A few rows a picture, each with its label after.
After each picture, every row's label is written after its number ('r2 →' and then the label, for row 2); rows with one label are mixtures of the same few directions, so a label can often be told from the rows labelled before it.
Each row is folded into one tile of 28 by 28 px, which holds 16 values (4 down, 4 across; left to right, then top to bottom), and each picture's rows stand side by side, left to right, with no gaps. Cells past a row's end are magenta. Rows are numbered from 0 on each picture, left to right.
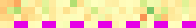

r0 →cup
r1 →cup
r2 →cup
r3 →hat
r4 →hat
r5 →hat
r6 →cup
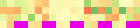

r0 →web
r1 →hat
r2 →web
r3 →hat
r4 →hat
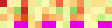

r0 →web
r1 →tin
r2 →web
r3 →tin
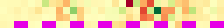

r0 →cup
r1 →cup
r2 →cup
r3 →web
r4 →cup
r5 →cup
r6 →hat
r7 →cup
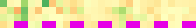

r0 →web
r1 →cup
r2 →hat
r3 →tin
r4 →web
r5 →hat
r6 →web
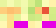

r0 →web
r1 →cup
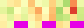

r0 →web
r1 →web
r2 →cup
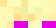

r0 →tin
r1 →hat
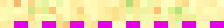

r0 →cup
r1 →hat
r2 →tin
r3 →tin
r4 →cup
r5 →cup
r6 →web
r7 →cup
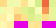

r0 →tin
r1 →cup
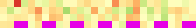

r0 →cup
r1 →web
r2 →hat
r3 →hat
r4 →web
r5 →web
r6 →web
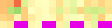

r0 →cup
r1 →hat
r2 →hat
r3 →web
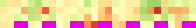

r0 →tin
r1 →cup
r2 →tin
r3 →tin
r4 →tin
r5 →cup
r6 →web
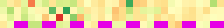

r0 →web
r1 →tin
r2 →hat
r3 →hat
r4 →cup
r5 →web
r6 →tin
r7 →cup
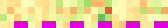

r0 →hat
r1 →hat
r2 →web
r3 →tin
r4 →tin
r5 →hat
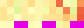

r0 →cup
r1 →web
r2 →web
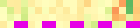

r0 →web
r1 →hat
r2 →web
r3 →tin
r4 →cup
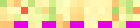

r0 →tin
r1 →web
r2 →tin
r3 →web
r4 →hat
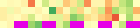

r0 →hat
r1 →tin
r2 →tin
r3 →web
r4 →hat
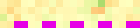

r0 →hat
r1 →tin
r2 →tin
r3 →cup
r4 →tin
